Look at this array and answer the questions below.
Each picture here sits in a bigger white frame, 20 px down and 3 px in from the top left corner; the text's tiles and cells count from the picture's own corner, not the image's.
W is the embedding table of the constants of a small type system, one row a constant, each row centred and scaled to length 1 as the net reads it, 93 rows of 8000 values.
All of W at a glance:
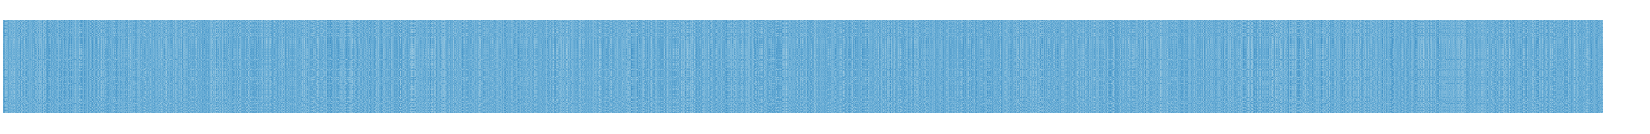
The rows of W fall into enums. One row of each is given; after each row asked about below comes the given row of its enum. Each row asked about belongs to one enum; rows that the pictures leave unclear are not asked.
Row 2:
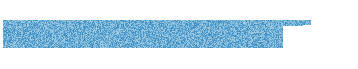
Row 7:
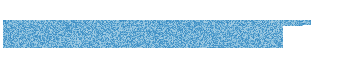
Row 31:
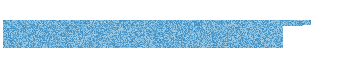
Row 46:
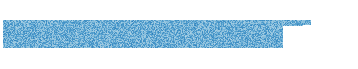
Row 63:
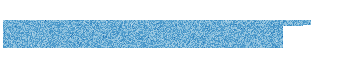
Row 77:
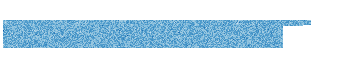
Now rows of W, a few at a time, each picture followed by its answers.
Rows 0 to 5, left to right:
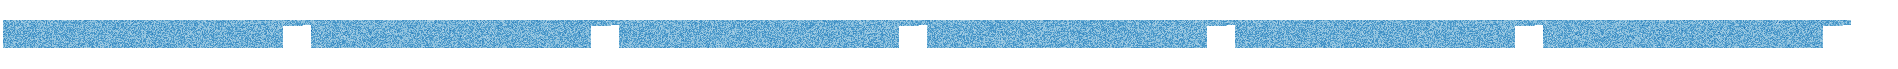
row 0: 46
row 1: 77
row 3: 7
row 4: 46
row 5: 77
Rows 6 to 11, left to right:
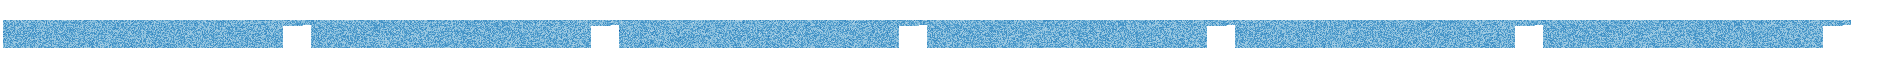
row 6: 46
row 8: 77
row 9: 31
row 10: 2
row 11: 31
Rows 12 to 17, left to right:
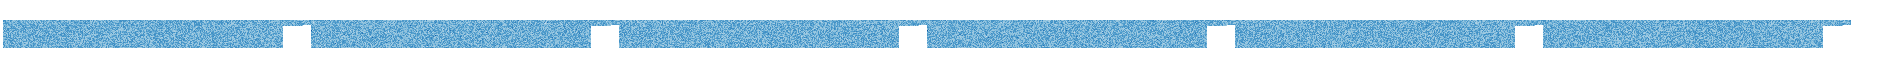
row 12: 31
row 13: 77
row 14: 46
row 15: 77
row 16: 2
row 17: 7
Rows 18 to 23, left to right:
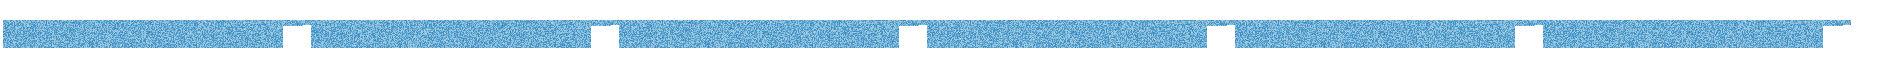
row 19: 2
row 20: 46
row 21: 46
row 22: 46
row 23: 46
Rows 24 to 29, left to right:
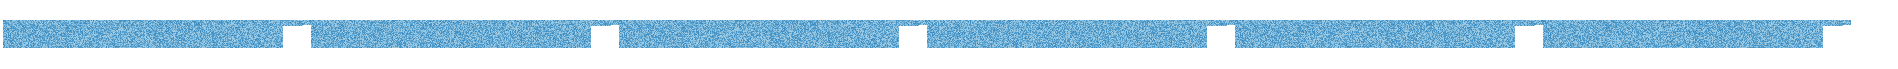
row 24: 31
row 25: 46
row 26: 31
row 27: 46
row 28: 31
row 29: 7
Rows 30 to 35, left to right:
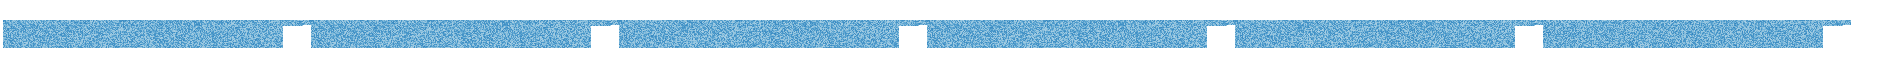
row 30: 31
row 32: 7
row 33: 31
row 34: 7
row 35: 46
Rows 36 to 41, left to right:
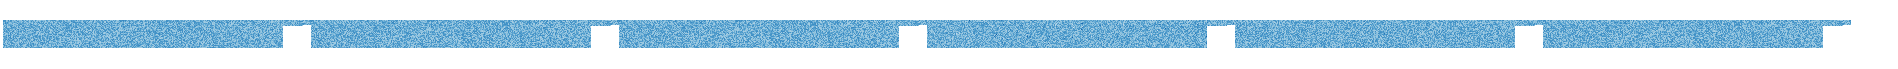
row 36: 7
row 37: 31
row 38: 31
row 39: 63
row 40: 46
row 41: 31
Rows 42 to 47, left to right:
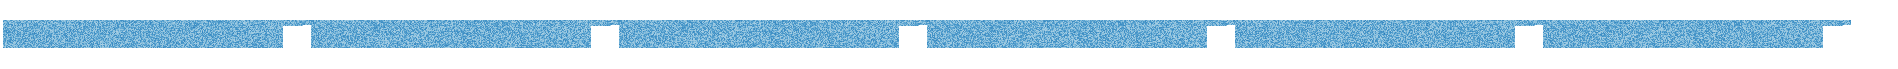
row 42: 2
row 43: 7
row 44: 7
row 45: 31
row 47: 31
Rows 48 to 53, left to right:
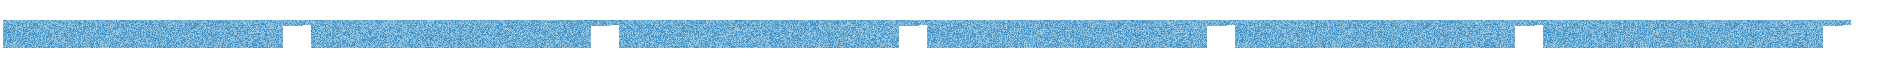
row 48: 2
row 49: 77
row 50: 31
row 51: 2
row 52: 2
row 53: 2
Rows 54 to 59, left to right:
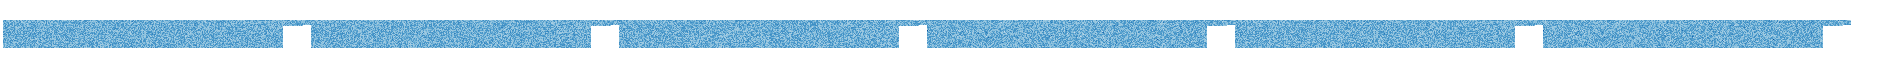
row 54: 46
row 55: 2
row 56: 31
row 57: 77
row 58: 46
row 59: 77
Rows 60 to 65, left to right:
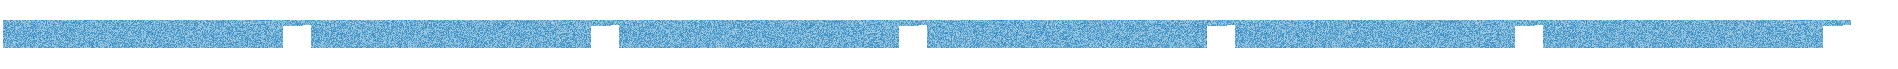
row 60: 46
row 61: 2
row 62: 2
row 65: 46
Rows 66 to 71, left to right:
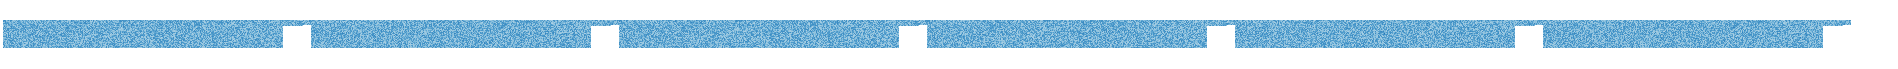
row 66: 31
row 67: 2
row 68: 31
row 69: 7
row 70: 46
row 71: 2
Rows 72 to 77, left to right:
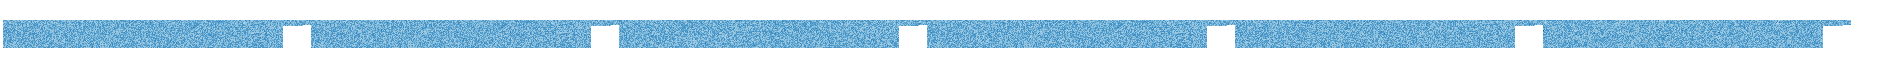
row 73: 2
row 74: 7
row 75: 2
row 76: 46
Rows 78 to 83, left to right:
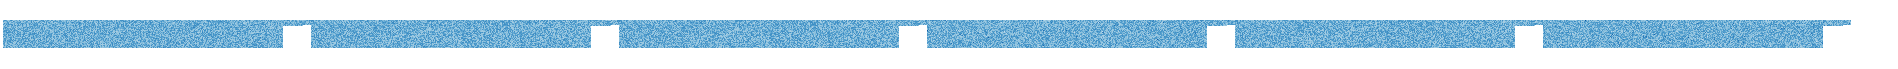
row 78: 2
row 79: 31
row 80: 31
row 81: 77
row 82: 7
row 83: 63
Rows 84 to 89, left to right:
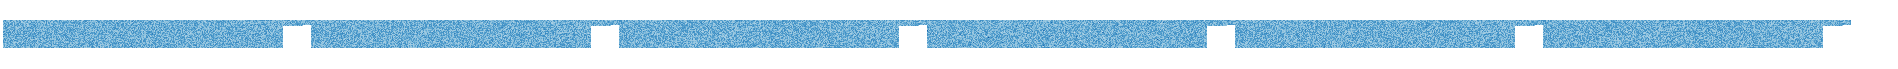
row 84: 46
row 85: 2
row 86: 7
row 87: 77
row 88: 2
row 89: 7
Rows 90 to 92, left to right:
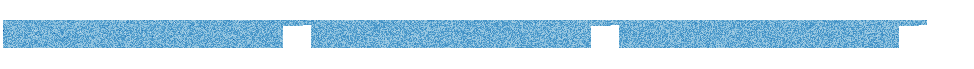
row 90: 77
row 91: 7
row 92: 2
